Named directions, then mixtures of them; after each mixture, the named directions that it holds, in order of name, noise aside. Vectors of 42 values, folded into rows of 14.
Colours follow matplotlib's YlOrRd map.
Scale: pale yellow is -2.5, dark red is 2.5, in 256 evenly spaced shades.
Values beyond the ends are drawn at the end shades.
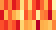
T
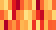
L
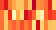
L, T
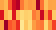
L, T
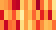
L, T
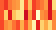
L, T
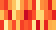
L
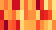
L, T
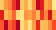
L, T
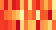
T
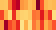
L, T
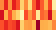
T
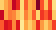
L, T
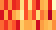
T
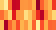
L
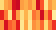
L, T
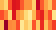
L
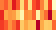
T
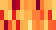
L, T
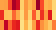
L, T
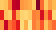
L, T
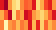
L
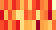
T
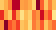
L, T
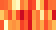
L, T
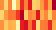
T
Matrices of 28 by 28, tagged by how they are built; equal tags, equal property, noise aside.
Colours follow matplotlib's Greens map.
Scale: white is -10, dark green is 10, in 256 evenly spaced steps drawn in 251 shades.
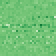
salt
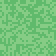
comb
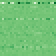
salt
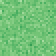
comb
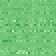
salt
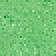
comb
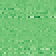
salt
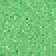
comb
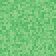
comb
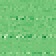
salt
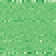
salt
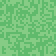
comb
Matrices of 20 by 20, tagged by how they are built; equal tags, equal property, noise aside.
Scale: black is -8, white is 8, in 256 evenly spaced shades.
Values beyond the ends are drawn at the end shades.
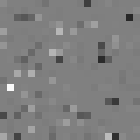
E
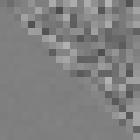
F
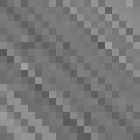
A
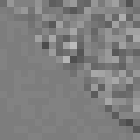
F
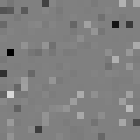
E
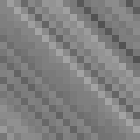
A
